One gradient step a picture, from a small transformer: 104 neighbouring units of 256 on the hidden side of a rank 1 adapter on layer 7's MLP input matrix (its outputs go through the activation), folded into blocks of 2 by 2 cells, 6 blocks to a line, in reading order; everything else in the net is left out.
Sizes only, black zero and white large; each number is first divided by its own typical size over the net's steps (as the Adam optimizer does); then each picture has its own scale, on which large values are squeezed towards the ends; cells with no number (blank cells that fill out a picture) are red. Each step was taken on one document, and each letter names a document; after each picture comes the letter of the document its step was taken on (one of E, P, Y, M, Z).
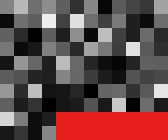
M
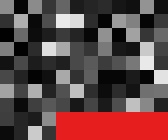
M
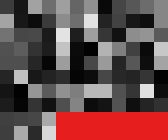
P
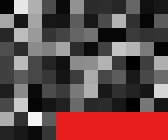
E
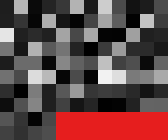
E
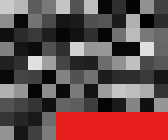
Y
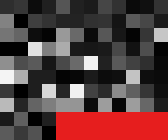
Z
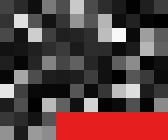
Y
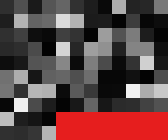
M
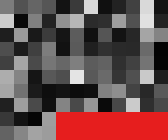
Y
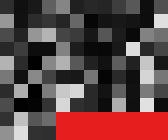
P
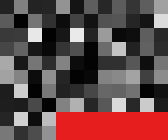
P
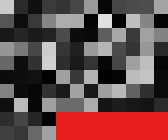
Y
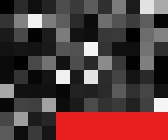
Y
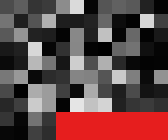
E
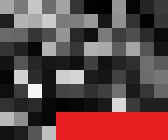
M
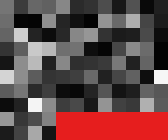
E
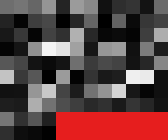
Z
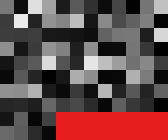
Y
